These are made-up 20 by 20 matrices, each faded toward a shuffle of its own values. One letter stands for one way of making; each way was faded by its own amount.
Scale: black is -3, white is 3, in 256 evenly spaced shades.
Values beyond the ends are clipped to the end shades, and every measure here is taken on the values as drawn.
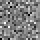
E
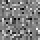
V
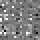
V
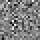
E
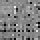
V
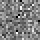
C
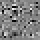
V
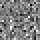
E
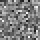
C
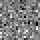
C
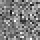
C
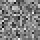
E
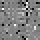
V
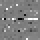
V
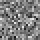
E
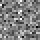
C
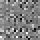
V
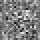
C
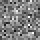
C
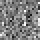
E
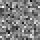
C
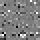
V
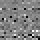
V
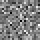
C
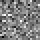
E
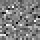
E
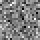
E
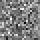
C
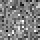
E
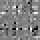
V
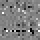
V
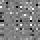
V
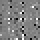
V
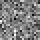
C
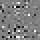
V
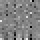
V
